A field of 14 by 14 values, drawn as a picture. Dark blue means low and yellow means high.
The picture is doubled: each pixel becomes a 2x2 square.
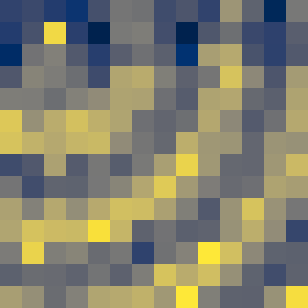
Seam: horizontal, 20% of the way down, the bottom part higher. Rings: centred on the top left. Average level on the scale: 50%. Odd rows or columns: none.
